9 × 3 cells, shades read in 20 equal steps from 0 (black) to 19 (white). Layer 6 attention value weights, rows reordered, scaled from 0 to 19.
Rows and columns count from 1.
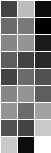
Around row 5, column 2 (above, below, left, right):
5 11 5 6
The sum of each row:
20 17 23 15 19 28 31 26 35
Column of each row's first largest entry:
2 2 2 1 2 2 3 3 3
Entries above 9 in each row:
1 0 2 0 0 2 2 1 2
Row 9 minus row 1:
10 -13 18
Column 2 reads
14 9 11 5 8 11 8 5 1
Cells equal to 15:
2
